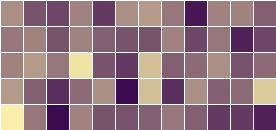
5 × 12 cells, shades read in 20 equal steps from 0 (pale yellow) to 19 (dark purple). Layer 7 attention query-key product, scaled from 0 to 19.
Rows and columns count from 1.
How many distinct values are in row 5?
8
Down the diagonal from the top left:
8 9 10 11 13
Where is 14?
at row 1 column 3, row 2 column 9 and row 2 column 12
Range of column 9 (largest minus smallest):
10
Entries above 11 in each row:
5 7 4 5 8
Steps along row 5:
up up down up same down down up up same up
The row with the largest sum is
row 5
